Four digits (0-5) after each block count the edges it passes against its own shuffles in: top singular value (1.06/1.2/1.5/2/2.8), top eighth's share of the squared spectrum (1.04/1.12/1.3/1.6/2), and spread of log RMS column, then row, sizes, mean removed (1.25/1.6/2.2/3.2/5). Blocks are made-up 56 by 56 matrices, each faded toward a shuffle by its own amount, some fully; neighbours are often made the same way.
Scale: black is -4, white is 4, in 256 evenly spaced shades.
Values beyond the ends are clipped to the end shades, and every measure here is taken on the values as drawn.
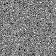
0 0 0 0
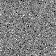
0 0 0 0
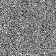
0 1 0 0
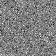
0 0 0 0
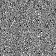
0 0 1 0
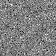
0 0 0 0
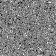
0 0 0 0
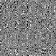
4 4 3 2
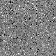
3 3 1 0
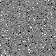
2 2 1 0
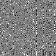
4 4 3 0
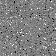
2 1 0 0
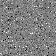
2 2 0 0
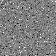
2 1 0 0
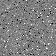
0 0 0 0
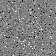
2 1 0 0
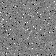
0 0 0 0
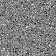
2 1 0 0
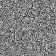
2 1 0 0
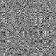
4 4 2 2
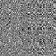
4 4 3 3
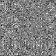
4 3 1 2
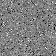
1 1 0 0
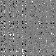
2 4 3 2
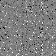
1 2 1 1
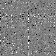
2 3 2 2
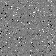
0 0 1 0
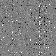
2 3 2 1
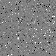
1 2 1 0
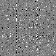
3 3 2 2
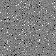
2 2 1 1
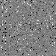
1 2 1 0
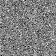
1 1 0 0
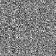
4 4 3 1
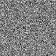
3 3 1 1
